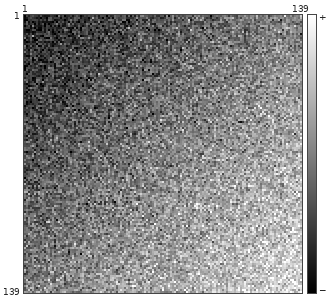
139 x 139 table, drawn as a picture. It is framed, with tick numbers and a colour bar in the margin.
The halves do not mirror each other. The field climbs toward the bottom right. The ninth with the lowest average is the top left. No single row or column stands out from its neighbours. The ninth with the highest average is the bottom right. Overall the values sit about 50% of the way up the scale.
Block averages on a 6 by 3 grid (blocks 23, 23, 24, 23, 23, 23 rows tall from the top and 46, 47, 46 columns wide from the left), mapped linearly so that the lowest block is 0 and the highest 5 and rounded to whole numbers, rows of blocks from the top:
0 1 2 / 1 2 3 / 1 2 3 / 2 3 4 / 2 3 4 / 3 4 5
